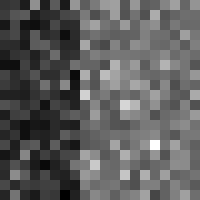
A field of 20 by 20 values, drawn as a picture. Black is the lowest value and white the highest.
Stripes: none. Seam: vertical, 40% of the way across, the right part higher. Histogram: bell-shaped.
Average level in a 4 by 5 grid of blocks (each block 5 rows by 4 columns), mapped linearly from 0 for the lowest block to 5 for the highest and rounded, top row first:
11444
01544
00354
10444
